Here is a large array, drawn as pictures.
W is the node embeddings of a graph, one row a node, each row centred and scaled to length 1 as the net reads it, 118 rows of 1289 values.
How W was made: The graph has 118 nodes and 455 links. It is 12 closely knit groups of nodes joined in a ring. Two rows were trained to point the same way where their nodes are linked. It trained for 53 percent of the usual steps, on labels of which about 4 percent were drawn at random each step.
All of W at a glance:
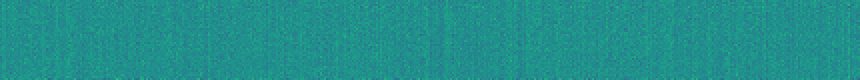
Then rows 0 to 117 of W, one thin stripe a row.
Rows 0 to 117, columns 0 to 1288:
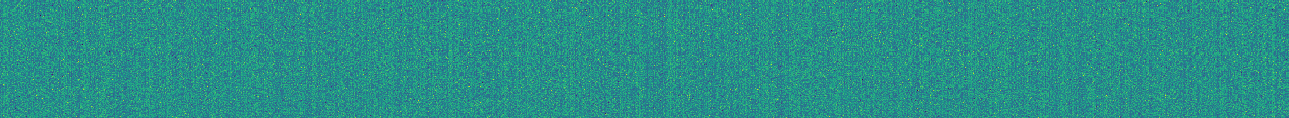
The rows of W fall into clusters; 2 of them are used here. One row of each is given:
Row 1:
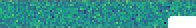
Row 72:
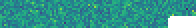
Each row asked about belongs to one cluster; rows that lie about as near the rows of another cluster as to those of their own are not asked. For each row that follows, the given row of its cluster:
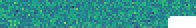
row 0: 1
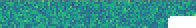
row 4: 72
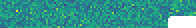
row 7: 1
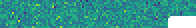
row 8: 1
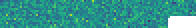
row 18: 72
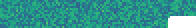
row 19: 1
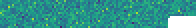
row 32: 1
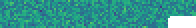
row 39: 72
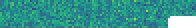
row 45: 72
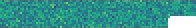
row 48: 1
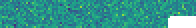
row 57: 72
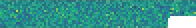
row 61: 1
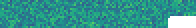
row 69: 1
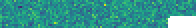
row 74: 72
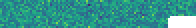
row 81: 72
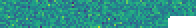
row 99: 1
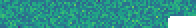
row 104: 1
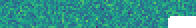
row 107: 72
